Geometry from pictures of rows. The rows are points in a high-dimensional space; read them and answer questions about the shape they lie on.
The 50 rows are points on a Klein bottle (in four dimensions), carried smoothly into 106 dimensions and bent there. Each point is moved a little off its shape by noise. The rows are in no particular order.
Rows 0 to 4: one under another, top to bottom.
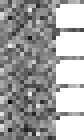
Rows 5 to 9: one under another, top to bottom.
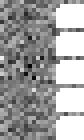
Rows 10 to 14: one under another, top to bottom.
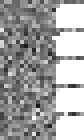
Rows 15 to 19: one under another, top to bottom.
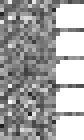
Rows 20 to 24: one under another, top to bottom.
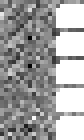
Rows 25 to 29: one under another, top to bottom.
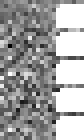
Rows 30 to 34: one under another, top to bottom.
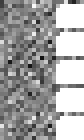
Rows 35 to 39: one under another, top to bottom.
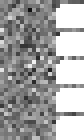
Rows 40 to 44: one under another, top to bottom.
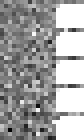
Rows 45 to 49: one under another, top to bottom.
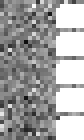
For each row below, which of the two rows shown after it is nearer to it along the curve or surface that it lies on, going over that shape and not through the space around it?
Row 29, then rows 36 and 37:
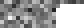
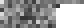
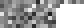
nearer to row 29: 36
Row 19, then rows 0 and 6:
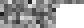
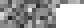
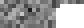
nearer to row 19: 6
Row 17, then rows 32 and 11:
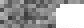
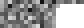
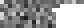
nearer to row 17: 11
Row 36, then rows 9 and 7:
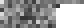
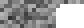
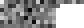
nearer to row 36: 9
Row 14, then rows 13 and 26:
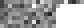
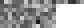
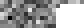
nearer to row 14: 13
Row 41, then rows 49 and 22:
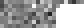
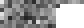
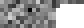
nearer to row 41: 49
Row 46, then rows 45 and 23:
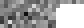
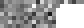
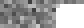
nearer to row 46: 23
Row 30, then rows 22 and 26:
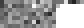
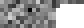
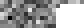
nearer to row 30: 26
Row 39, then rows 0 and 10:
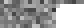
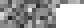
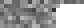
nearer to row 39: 10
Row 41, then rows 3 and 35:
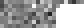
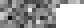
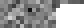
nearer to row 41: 3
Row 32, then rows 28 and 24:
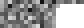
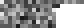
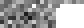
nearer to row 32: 28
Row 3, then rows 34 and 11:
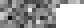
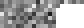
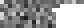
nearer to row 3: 34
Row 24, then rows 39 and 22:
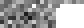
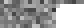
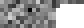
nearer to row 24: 39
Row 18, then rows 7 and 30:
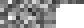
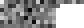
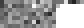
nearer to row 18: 7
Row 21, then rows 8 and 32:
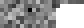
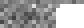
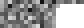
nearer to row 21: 32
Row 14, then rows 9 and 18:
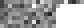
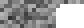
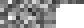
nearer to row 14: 9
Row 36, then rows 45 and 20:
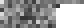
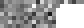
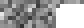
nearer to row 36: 20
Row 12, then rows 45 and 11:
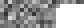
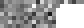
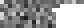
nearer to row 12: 11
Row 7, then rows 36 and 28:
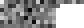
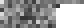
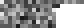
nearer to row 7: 28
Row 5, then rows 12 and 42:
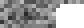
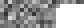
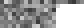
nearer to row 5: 42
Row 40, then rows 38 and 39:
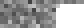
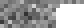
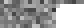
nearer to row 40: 39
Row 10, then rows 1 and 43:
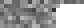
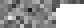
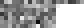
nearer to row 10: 1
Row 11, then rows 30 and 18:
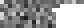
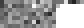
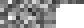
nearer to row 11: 18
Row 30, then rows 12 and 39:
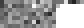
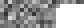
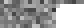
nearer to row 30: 39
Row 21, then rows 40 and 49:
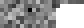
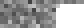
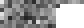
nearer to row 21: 49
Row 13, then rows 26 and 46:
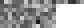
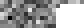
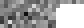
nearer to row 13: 46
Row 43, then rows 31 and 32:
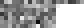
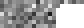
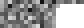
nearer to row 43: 31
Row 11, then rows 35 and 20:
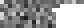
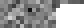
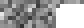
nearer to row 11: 35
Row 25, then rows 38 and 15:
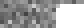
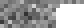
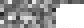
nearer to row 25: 38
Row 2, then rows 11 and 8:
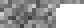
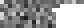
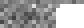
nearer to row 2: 8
